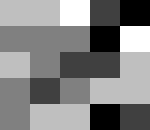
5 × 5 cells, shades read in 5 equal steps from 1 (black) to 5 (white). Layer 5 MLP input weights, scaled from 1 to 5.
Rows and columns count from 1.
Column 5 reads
1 5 4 4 2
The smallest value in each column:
3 2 2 1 1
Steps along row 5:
up same down up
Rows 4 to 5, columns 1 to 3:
3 2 3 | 3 4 4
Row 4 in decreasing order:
4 4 3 3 2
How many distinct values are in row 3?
3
